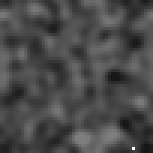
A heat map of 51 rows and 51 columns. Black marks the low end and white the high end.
A few values lie far out on both sides of the bulk. One lone cell stands out, far higher than its neighbours. Overall the values sit about 30% of the way up the scale. There is no seam.
